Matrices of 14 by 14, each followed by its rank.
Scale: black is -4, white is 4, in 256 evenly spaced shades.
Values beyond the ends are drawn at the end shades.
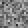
full rank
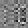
two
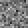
full rank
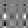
one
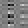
one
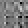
two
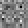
three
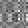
two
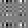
one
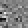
three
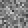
full rank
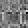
three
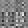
two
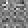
three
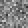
full rank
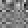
two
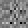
two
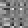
two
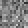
three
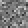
full rank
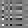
one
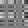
one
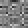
three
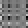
one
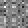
two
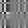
one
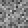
full rank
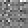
three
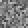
full rank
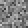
full rank
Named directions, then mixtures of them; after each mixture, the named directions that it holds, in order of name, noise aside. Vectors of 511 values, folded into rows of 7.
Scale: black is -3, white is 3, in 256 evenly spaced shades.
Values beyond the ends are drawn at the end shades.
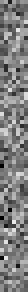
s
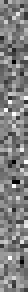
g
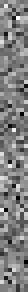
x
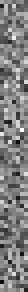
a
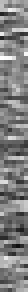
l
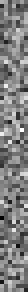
a, s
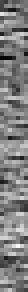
l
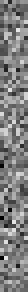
s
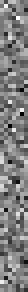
g, x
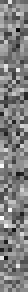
s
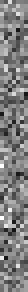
s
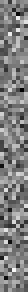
s, x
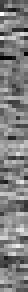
l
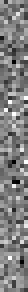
g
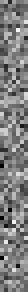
s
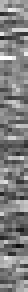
l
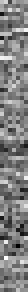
l, s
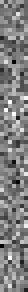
a, g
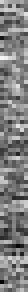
a, l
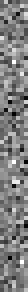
g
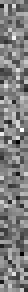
a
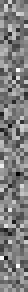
a, s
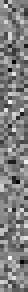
g, x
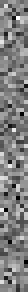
x
